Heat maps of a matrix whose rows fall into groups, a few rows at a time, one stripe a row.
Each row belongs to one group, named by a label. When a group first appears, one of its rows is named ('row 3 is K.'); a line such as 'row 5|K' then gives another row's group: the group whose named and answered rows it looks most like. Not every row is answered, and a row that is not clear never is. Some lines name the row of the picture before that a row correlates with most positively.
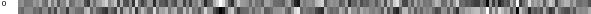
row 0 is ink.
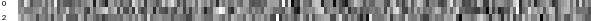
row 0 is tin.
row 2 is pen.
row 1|ink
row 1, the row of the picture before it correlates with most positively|0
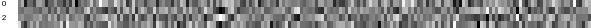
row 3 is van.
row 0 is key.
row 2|ink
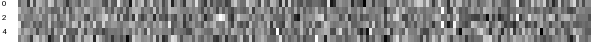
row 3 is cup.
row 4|pen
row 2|ink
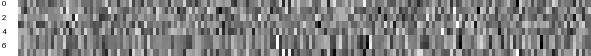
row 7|tin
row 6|pen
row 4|cup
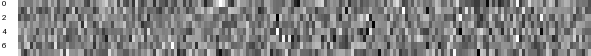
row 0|ink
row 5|tin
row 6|tin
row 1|key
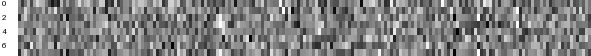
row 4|key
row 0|cup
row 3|ink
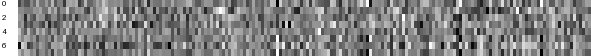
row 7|pen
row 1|ink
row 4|key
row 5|pen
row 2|key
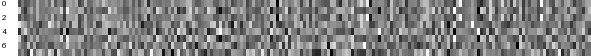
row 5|van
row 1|van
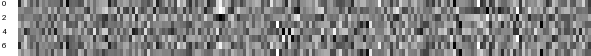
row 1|ink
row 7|pen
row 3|pen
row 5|tin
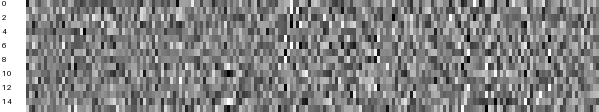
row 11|tin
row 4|key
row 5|pen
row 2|cup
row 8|pen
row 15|van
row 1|tin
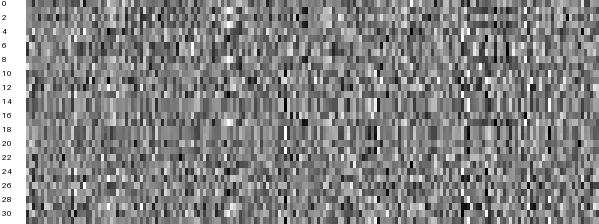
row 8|ink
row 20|cup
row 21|pen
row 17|ink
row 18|pen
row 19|pen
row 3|ink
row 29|key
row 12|key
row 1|ink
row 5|van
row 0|key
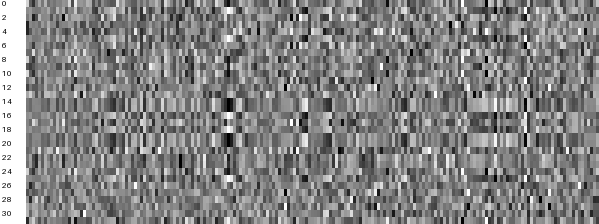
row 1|ink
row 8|van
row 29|pen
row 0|van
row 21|tin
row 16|ink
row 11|tin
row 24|van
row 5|ink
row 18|ink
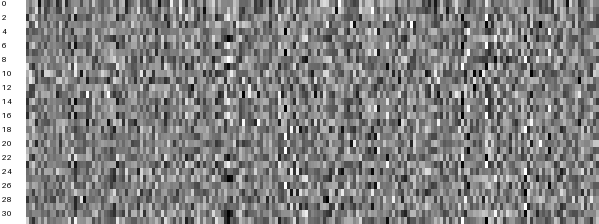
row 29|tin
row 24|tin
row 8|ink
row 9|van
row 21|pen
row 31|van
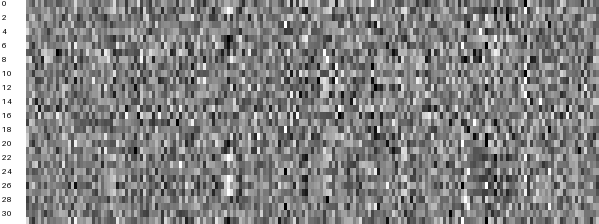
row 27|ink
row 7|cup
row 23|tin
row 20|van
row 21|cup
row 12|cup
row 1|ink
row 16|tin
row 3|pen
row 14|key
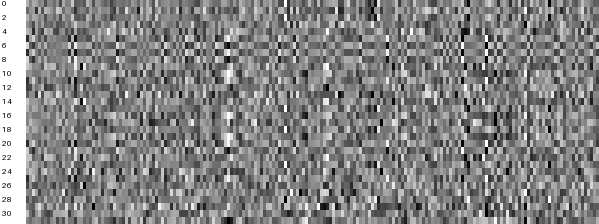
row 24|cup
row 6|van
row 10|ink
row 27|tin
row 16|ink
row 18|pen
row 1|tin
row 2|pen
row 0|pen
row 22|key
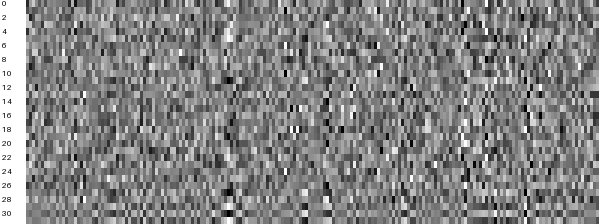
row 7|tin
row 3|key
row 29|ink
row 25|key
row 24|pen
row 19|van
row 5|ink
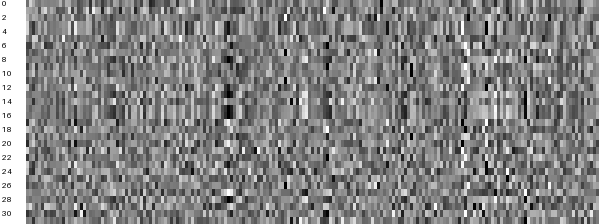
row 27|ink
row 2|pen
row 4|van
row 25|cup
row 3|van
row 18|key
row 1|cup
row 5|tin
